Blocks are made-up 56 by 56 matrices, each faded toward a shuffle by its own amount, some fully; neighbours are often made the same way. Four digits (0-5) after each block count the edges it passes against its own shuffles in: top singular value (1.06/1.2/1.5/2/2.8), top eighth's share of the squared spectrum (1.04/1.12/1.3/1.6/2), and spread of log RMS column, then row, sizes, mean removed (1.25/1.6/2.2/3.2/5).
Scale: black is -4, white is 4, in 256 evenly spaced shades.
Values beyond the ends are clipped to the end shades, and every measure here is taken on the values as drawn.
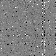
2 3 2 1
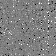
2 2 1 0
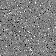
0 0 0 0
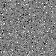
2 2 0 0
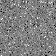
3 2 1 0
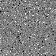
3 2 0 0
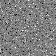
2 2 0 0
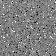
0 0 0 0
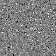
2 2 0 0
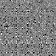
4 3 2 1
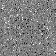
3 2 0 0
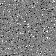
0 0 0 0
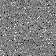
1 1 0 0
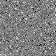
3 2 1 0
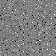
3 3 1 1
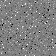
0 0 0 0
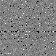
3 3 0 1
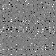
3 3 1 2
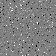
0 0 0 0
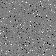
0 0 0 0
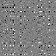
4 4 2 2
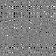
4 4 2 3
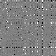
4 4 2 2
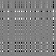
5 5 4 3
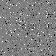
2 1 0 0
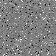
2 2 1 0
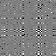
5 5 3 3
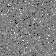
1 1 0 0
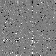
3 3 1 1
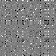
4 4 2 2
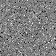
0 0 0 0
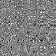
3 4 1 2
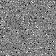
2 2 0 0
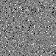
3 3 1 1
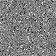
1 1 0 0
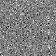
3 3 1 0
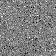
2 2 0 0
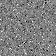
0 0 0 0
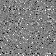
3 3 0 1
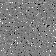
1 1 0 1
